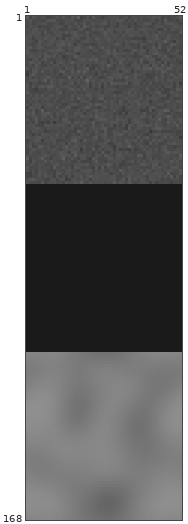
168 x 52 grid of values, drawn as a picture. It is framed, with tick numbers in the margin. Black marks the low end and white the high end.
The table splits into 3 rows of 1 panel. Panel 1,1: low, fine-grained, faint in contrast. Panel 2,1: very low, flat. Panel 3,1: middling, smooth, faint in contrast.
